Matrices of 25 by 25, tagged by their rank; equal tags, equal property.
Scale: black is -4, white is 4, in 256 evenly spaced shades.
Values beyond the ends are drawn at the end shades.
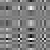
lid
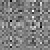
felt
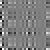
lid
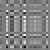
lid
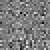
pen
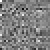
pen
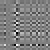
lid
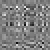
felt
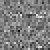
pen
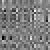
felt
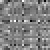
felt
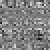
pen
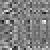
felt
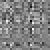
felt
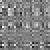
felt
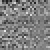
pen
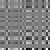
lid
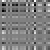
lid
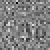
pen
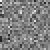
pen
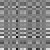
lid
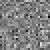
pen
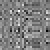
felt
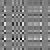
lid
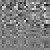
felt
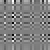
lid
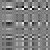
lid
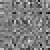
pen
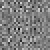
pen
